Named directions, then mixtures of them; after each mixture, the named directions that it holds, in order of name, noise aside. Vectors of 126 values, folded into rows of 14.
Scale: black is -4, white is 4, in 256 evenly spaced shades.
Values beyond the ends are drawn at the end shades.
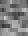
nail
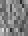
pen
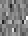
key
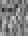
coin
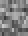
key, nail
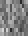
pen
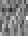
coin, key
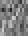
coin, pen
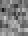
coin, nail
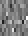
key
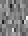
key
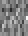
coin, key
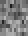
key, nail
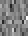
key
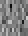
key, pen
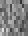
pen
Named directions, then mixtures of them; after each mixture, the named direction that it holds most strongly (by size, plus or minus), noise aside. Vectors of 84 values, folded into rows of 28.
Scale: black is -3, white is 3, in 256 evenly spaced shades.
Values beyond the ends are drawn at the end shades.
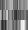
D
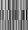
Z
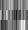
D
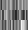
D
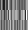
Z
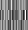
Z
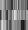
D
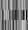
Z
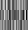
Z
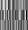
Z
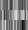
D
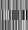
Z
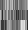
D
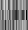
Z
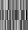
Z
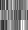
D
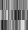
D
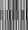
Z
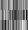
D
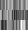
D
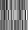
Z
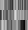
D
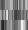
D
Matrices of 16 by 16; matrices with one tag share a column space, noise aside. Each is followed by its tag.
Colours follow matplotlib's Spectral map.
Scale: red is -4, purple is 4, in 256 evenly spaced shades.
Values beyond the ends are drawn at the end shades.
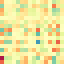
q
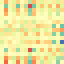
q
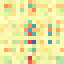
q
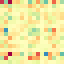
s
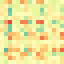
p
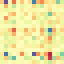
s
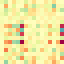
q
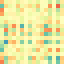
q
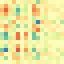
p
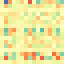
s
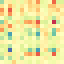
p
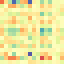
s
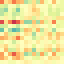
p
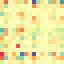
s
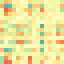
q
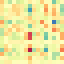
p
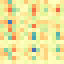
p
